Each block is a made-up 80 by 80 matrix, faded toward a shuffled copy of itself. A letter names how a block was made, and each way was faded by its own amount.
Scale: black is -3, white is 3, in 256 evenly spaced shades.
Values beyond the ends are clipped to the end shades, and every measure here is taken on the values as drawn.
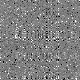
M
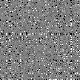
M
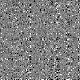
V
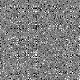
V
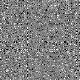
V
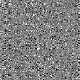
V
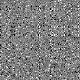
V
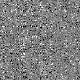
V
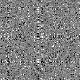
V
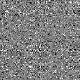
V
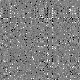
M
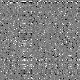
M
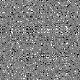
M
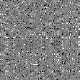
M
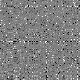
M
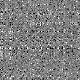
V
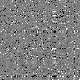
M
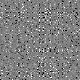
M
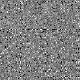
V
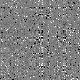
M
